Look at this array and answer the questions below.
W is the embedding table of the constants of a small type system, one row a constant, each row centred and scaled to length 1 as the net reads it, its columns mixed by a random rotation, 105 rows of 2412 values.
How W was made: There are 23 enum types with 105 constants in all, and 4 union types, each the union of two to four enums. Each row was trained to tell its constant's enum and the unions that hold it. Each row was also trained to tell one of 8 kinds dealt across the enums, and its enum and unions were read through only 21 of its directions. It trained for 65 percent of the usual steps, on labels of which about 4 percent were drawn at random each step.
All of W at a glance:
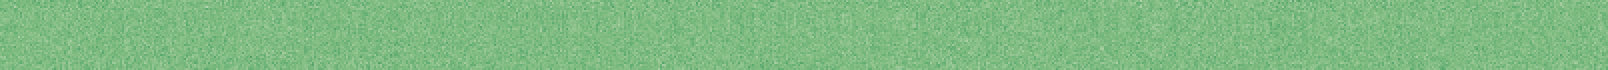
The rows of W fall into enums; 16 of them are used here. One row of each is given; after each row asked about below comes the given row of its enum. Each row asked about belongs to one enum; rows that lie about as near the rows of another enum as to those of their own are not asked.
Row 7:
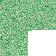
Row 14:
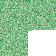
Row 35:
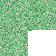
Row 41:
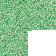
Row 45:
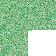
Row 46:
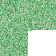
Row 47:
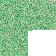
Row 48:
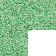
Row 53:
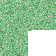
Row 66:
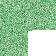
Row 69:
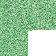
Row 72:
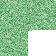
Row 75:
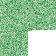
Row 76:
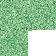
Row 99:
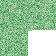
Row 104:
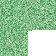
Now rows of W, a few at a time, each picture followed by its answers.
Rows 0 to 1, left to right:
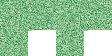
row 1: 48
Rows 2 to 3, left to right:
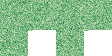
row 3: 47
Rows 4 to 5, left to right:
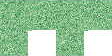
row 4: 41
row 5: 99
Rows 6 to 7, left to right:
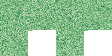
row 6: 47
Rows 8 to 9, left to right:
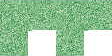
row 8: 72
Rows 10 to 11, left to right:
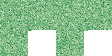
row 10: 48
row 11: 76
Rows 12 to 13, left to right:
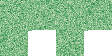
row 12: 69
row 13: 46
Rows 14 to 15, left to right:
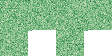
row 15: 76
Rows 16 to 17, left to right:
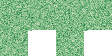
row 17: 35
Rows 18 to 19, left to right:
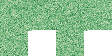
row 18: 53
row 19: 66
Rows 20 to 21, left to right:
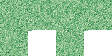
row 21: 53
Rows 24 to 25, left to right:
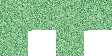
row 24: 66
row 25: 53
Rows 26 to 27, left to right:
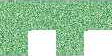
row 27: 7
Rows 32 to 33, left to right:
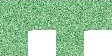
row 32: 48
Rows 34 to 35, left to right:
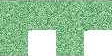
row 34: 45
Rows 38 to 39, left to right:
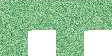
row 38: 45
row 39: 69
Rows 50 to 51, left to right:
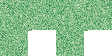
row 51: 76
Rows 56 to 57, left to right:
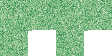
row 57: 69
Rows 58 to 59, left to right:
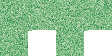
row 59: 47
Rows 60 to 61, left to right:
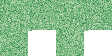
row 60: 46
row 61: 69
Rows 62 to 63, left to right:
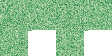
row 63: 14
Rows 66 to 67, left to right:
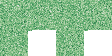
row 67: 75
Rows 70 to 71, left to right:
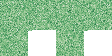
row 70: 69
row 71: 48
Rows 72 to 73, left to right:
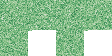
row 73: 41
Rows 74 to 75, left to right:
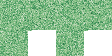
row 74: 48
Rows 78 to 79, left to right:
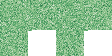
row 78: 66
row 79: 45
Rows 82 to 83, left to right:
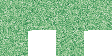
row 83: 76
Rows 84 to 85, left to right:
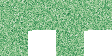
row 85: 47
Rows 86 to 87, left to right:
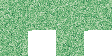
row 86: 45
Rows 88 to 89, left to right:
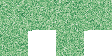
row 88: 76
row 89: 41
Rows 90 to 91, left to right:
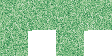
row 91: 99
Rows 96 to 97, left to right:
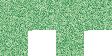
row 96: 47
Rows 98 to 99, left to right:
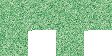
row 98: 99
